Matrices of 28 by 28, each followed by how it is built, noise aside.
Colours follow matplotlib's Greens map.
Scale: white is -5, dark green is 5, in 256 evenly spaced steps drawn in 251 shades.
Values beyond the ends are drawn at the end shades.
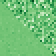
upper triangular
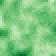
smooth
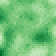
smooth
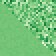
upper triangular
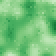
smooth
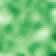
smooth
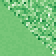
upper triangular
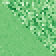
upper triangular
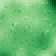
smooth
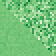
upper triangular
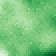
smooth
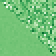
upper triangular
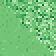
upper triangular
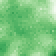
smooth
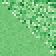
upper triangular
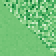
upper triangular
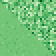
upper triangular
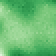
smooth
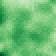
smooth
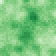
smooth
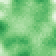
smooth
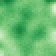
smooth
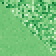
upper triangular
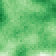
smooth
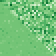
upper triangular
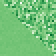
upper triangular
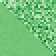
upper triangular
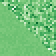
upper triangular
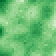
smooth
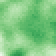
smooth
